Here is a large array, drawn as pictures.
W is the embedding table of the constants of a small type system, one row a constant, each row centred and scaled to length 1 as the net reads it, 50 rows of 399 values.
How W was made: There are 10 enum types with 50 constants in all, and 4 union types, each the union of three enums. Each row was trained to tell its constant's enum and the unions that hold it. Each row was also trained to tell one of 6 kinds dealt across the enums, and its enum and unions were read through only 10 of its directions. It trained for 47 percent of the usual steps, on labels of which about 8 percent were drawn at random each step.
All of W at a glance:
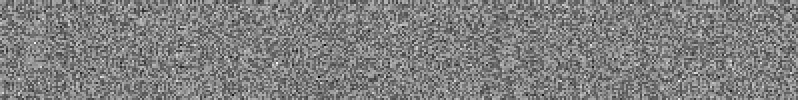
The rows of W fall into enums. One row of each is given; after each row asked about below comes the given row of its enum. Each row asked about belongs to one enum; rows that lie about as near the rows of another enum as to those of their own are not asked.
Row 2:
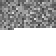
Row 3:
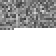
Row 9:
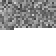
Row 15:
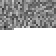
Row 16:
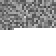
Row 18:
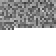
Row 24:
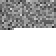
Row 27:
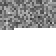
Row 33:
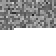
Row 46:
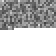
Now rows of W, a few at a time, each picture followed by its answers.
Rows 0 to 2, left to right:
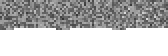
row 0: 18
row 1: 18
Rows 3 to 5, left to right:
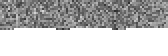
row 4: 3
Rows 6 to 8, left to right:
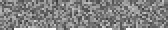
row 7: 2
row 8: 2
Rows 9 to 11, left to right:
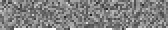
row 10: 9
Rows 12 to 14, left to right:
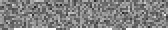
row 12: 18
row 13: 3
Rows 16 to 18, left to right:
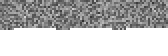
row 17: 27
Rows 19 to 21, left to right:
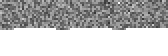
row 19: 16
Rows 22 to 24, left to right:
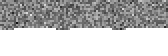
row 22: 27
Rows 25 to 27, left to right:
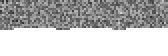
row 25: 33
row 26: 3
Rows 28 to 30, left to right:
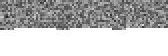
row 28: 3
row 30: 24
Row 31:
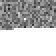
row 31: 16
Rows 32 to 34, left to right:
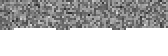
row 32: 16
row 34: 18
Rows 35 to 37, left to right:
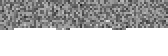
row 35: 27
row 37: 3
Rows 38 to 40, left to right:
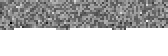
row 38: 18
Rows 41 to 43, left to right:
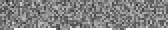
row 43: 16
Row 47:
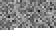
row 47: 16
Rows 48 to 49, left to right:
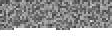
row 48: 27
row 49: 27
